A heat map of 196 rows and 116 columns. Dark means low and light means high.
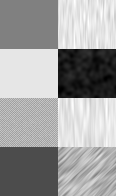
The table splits into 4 rows of 2 panels. Panel 1,1: middling, flat. Panel 1,2: very high, streaked downward, faint in contrast. Panel 2,1: very high, flat. Panel 2,2: very low, blotchy, faint in contrast. Panel 3,1: high, checkered. Panel 3,2: very high, streaked downward, faint in contrast. Panel 4,1: low, flat. Panel 4,2: high, slanting up to the right.
